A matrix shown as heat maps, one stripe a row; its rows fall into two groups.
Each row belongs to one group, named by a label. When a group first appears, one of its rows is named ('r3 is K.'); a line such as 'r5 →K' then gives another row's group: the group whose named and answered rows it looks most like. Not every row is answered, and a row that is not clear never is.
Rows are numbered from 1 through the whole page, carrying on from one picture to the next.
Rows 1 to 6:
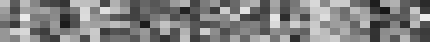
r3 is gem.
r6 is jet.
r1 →jet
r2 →gem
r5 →jet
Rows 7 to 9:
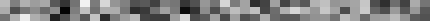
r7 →gem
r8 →gem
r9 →jet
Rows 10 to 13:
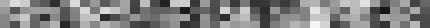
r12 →jet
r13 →gem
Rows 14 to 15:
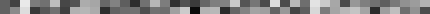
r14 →gem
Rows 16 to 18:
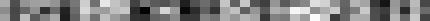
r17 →gem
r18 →gem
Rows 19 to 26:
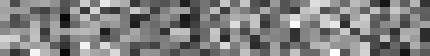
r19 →gem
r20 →jet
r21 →gem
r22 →gem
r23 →jet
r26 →gem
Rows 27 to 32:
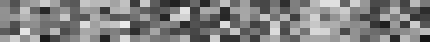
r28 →jet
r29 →jet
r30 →gem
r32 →jet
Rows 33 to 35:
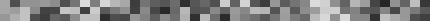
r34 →jet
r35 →jet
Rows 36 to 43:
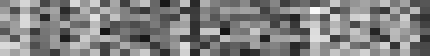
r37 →gem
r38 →jet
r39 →jet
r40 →jet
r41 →gem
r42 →jet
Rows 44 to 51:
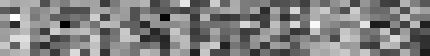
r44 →jet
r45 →gem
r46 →jet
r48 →jet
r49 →jet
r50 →jet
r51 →jet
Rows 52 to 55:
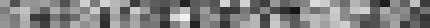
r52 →gem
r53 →jet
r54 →jet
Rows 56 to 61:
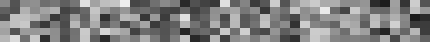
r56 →gem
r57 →gem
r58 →jet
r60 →gem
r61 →jet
